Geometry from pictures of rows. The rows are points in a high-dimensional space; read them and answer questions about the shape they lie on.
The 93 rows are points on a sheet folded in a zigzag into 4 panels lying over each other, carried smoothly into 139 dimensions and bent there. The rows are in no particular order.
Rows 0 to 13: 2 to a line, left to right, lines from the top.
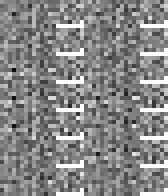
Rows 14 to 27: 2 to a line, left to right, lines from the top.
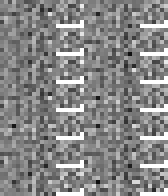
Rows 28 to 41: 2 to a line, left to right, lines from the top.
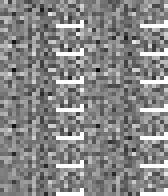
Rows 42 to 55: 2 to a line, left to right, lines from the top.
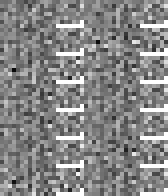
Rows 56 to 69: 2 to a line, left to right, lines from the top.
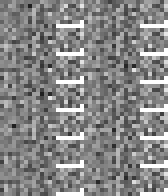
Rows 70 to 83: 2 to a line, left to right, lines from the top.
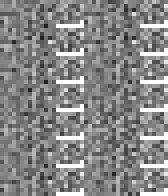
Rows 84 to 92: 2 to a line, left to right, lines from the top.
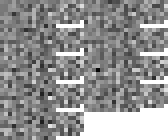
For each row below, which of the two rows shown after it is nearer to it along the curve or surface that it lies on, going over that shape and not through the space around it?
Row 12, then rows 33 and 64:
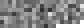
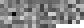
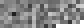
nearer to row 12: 33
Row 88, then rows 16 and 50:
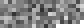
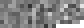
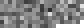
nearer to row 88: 50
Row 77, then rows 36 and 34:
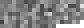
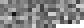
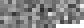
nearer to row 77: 34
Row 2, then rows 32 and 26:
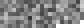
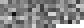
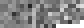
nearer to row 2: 32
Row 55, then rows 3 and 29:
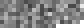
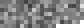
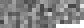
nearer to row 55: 3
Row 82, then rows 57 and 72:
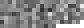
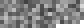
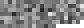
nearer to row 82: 72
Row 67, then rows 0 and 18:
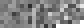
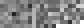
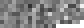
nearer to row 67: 0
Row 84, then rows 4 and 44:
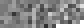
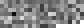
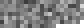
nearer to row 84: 4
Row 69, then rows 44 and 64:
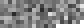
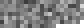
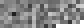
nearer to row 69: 44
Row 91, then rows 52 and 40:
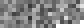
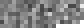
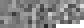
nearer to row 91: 52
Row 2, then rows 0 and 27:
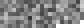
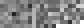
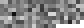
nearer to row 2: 27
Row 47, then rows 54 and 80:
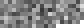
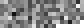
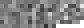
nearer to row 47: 54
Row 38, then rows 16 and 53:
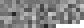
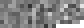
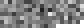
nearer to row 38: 16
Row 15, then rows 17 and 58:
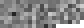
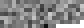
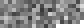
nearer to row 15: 17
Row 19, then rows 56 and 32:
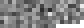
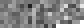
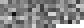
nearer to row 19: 32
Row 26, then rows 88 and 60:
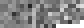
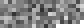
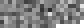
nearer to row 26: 60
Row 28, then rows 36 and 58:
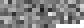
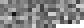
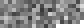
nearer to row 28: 58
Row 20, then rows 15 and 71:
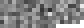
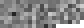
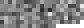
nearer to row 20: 71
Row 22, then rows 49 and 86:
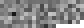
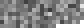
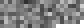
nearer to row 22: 49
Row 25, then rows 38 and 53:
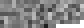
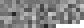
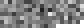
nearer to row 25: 38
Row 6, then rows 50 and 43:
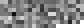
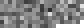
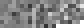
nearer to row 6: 50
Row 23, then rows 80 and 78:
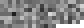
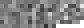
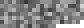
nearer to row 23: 80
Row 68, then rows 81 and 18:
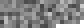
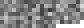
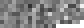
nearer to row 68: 18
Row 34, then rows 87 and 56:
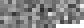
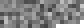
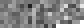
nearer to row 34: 87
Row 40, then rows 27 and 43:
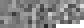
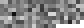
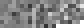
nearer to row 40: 43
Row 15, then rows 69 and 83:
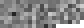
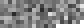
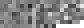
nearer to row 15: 83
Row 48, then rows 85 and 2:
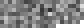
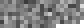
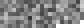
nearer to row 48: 2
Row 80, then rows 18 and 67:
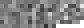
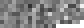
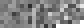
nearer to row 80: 67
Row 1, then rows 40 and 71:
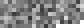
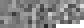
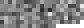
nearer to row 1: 71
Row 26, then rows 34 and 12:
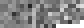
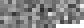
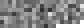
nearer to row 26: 12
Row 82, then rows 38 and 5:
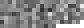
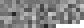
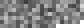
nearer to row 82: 38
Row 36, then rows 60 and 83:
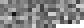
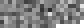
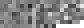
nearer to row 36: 60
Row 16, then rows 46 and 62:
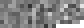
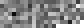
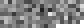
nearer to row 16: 46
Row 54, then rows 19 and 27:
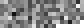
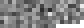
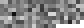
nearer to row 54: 27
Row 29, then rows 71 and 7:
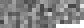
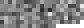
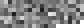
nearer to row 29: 71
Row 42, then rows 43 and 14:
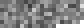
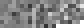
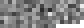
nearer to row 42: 14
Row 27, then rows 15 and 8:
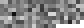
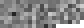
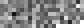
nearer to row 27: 8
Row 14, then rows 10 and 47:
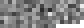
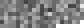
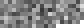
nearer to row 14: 10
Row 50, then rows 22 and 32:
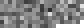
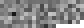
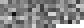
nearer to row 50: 32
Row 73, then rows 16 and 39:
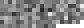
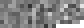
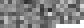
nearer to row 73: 39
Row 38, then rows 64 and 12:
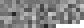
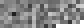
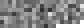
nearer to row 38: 64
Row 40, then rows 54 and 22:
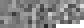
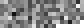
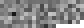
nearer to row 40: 22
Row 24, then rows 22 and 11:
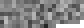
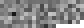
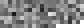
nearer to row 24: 22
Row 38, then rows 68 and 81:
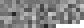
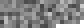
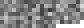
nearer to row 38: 68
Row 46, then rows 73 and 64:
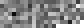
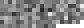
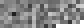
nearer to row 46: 64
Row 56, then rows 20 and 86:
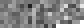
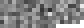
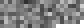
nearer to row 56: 20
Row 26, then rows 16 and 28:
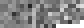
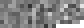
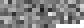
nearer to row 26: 16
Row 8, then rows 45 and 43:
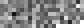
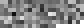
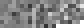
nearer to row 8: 45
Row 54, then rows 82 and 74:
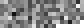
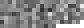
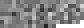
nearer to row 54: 82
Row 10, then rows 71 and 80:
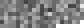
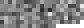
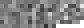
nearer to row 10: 71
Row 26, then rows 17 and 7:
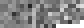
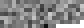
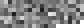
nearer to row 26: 17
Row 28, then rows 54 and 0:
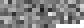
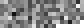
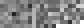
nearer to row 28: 54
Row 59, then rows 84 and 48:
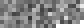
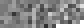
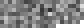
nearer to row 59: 48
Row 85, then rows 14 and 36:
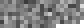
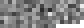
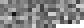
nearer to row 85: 14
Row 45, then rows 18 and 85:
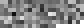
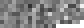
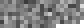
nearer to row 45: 85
